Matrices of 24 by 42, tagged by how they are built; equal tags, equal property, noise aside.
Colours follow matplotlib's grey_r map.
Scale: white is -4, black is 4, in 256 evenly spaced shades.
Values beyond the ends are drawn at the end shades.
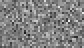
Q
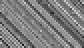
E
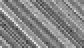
E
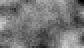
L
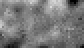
L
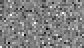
Q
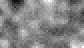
L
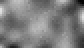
L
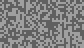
Q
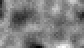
L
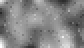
L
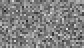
Q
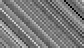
E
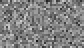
Q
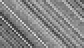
E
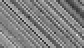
E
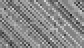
E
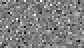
Q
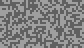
Q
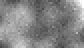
L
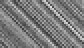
E
